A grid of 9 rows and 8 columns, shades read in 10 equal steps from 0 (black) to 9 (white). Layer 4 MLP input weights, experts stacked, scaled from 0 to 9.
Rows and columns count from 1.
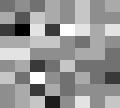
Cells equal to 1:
1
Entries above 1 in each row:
8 8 7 8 8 8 8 8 7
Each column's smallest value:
2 0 2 1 4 4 4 2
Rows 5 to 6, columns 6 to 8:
6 6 4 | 4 4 4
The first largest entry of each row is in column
6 3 5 3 1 5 3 2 6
